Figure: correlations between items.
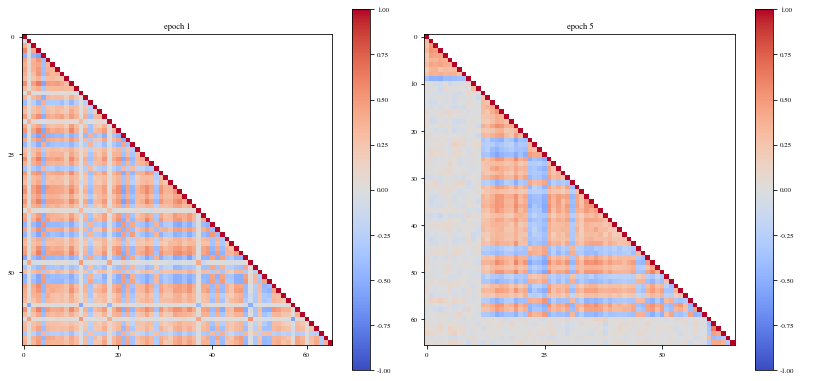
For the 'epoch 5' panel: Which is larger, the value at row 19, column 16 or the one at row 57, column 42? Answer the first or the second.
the first
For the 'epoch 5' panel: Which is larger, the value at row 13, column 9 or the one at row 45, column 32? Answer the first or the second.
the first
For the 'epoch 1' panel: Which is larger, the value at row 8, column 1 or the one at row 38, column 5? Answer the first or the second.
the second
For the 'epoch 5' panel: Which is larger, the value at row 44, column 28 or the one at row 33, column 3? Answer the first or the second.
the first
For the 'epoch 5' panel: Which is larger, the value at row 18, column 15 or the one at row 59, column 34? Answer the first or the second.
the first
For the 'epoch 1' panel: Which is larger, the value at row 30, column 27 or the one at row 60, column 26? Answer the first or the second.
the first
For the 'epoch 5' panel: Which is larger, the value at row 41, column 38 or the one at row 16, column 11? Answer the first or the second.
the first
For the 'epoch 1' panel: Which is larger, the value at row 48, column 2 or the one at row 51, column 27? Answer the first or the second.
the first
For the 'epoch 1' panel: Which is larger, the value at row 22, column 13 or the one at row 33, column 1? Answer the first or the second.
the first
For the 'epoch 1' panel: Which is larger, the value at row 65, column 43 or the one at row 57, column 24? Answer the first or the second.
the first
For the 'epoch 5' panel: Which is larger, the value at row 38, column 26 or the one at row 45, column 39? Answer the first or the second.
the first
